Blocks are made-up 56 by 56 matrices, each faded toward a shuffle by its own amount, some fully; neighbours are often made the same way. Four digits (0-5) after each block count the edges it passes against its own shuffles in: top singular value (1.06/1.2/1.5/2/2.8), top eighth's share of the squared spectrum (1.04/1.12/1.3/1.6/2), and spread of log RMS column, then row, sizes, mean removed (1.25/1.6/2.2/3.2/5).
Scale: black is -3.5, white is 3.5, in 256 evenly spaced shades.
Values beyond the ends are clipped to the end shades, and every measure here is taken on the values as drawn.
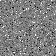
0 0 0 0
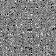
3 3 1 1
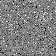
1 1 0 0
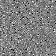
3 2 0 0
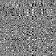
4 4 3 2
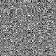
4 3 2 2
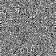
3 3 1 1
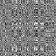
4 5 3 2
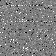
2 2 0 1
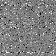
2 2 0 1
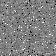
0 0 0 0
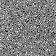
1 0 0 0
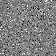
2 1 0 0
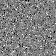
0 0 0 0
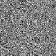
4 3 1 2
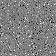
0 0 0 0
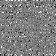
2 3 1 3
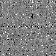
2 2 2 2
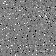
1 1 0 0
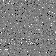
1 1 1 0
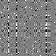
5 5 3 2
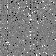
3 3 1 1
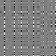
5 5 4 3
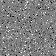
2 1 0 0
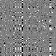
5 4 3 2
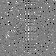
3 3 1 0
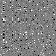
3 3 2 0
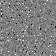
2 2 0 0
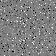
2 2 0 0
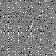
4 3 1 0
